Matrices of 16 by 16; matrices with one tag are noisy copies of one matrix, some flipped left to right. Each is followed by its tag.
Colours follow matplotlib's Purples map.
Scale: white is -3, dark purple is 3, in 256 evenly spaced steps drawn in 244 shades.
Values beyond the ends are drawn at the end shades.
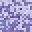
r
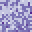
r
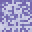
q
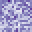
q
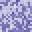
r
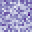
q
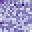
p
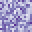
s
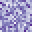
s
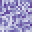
p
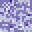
p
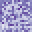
q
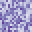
s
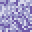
r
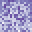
q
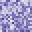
r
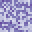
p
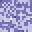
p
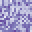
r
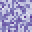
s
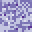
p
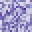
s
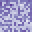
q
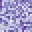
p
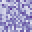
s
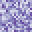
s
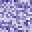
p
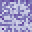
q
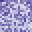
q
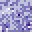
r
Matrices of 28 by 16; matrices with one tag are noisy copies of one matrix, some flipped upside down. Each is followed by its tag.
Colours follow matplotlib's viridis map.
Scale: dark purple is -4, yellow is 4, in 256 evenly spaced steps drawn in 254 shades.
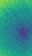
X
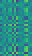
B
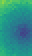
X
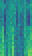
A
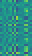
B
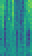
A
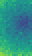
X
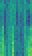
A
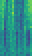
A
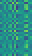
B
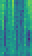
A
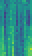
A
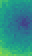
X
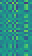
B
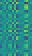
B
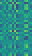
B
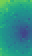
X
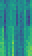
A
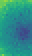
X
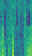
A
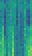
A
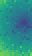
X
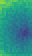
X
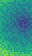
X
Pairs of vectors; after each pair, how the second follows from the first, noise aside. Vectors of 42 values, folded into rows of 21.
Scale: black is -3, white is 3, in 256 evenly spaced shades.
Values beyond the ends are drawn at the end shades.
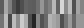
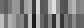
shuffled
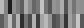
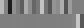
partly zeroed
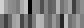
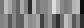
wrapped around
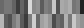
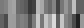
shuffled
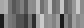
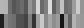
copied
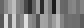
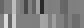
partly zeroed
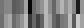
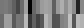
copied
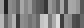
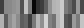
shuffled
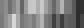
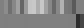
partly zeroed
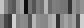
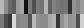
copied
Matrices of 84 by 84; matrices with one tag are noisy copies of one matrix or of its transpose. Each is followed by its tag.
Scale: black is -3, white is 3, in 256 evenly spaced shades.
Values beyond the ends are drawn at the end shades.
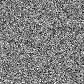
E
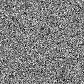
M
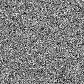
M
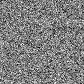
E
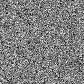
M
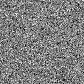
M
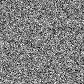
E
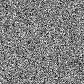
M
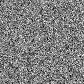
E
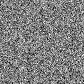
E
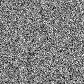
E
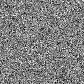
M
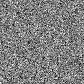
M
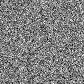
E
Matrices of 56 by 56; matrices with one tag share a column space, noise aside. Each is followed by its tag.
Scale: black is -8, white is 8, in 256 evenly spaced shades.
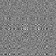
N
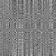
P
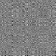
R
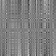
P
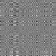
R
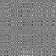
R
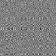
N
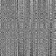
P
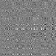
N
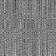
P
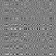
N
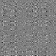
R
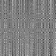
P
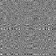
N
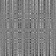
P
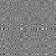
N
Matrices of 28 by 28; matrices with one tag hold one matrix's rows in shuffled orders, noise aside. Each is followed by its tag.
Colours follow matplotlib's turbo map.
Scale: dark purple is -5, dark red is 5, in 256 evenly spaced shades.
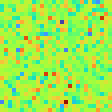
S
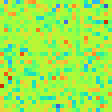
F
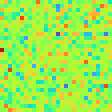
F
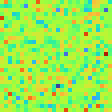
F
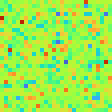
F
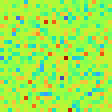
S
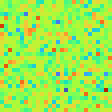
F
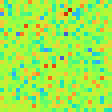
S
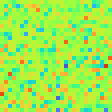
F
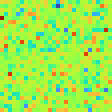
F
